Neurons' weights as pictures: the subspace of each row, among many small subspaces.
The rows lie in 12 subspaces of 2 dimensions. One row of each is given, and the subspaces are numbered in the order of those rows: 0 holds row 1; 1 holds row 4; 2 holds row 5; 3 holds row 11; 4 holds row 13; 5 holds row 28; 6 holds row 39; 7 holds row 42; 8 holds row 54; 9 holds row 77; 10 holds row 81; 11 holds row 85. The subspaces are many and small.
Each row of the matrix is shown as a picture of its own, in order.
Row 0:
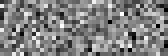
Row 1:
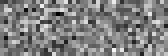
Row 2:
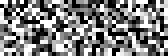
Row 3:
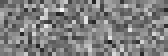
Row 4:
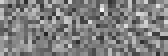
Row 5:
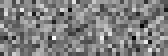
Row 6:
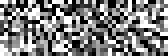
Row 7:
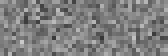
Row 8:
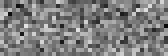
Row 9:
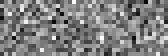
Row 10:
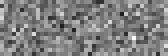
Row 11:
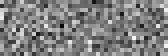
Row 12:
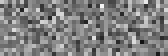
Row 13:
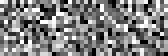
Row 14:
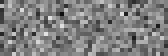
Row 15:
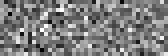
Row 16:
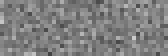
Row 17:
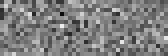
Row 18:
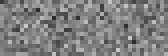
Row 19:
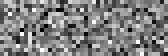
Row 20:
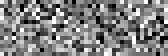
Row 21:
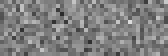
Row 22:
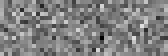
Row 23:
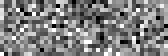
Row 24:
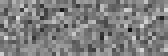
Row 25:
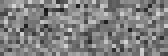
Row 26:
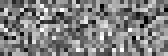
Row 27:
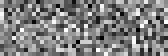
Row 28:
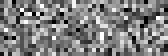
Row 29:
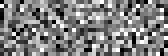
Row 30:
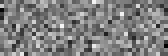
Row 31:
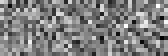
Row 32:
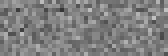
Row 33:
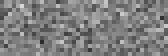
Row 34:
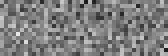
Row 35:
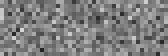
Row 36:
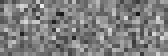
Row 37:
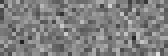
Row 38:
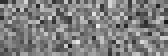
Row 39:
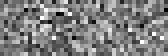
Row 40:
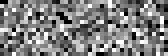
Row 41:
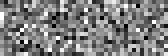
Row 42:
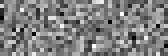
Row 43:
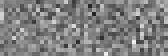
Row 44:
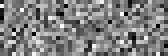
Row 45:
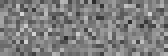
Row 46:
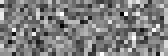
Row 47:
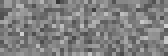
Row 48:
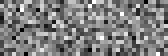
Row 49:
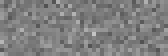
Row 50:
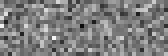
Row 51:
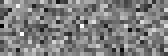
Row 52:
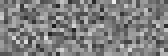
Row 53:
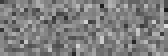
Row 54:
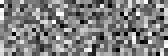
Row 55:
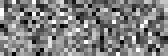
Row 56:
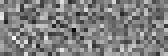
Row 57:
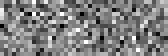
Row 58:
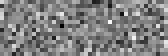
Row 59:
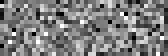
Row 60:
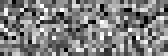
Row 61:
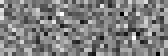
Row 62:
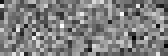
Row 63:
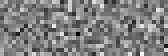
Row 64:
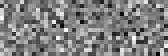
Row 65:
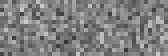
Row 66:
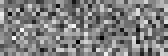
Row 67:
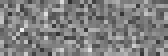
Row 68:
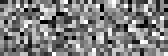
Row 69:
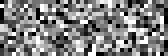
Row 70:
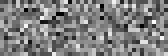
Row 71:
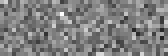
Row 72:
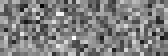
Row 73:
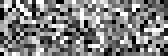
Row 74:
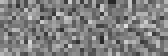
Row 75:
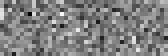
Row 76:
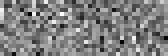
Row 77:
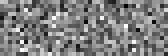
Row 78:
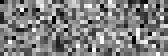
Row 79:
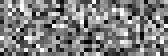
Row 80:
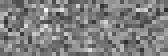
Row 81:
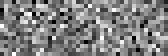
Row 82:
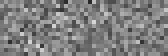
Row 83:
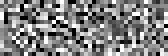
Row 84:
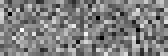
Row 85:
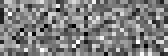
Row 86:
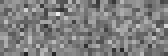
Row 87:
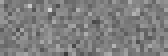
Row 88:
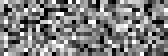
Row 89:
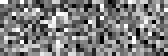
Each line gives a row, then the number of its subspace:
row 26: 5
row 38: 1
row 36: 0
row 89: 9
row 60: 5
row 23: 5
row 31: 1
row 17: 10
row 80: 5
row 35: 6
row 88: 0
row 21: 6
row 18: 9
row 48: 4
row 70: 4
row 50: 2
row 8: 2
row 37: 8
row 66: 11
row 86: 0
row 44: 7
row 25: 5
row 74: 1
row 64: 8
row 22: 5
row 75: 10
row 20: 6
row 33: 2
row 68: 4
